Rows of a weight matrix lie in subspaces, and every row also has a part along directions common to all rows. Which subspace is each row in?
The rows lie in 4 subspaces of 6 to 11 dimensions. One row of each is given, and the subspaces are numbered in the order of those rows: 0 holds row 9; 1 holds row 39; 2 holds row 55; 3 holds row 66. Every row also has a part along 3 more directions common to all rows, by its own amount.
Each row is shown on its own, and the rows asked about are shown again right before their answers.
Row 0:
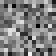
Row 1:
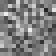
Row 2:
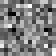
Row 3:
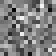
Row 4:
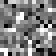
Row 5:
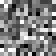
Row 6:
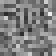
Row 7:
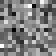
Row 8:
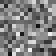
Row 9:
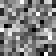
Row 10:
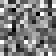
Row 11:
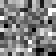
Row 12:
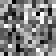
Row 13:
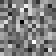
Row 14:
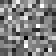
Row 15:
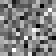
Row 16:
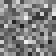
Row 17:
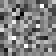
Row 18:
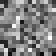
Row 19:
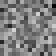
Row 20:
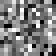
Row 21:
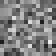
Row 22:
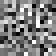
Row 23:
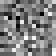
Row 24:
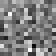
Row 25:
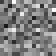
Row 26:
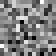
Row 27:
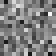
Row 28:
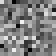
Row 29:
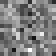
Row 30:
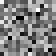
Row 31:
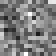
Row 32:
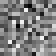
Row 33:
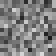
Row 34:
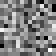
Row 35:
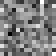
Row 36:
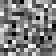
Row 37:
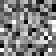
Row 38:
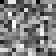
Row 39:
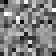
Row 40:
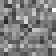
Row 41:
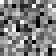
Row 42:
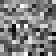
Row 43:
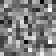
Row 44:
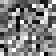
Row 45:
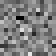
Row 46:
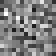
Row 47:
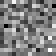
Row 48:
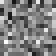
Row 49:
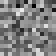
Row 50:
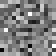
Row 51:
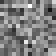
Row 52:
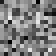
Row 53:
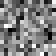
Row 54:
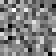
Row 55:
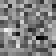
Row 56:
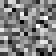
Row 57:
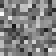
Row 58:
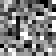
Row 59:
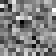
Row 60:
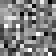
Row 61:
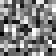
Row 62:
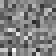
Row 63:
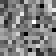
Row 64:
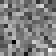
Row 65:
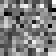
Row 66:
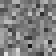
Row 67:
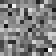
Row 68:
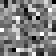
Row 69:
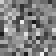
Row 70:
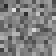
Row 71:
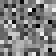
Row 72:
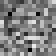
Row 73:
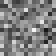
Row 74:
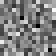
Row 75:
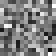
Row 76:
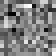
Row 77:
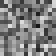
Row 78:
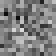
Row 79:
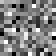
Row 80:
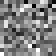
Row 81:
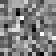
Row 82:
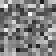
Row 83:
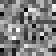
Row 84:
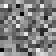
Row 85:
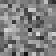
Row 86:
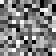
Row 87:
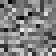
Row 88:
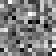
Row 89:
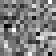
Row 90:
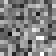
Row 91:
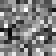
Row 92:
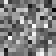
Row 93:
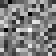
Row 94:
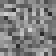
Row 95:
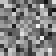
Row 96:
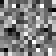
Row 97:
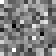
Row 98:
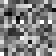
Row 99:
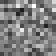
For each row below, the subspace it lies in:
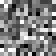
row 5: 0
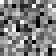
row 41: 3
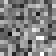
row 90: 2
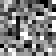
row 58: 0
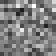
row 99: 1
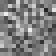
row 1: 1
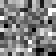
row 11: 0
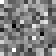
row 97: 0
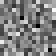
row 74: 3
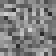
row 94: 1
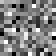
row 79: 2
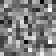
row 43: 3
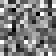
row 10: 0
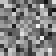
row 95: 1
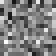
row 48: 0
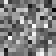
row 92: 3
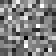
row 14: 0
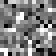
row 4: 0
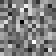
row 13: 2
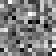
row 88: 3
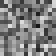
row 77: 0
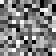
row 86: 0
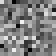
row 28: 2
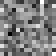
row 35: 3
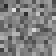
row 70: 0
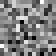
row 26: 3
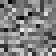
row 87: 3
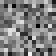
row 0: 0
